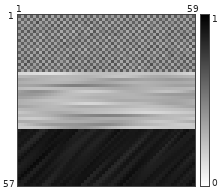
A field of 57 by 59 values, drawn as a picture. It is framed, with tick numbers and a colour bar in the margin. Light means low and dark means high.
The table splits into 3 rows of 1 panel. Panel 1,1: middling, checkered, strong in contrast. Panel 2,1: low, streaked across. Panel 3,1: very high, slanting up to the right, faint in contrast.
